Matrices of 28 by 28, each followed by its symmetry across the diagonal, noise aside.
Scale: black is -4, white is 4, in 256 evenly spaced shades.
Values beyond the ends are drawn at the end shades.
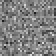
neither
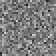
neither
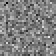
neither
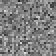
neither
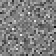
symmetric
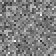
symmetric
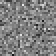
neither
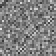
symmetric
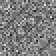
symmetric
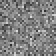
symmetric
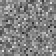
symmetric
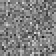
neither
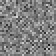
symmetric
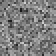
symmetric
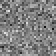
neither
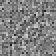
symmetric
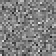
neither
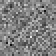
symmetric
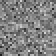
neither
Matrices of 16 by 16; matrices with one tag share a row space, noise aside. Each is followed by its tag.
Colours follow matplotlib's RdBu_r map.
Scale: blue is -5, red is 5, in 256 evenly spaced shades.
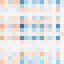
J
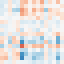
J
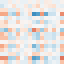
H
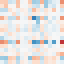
H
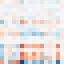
J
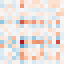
J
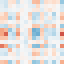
H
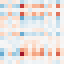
J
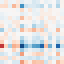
J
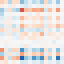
J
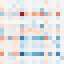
J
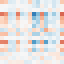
H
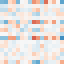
H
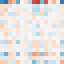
H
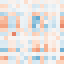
H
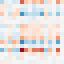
J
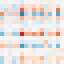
J
